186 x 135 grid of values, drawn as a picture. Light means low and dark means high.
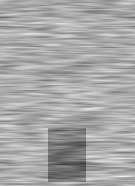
Histogram: skewed, a long tail of high values. Odd patch: higher, in the bottom middle. Ninth with the highest average: bottom middle.
